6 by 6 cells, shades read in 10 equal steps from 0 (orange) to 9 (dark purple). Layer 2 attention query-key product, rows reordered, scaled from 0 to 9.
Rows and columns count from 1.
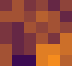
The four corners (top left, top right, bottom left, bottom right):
6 5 4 3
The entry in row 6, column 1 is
4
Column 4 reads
5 3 5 4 1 1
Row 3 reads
6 7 4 5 4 5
